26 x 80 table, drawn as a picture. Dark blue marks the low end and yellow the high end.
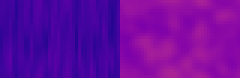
The table splits into one row of 2 panels. Panel 1,1: very low, streaked downward, faint in contrast. Panel 1,2: low, blotchy, faint in contrast.
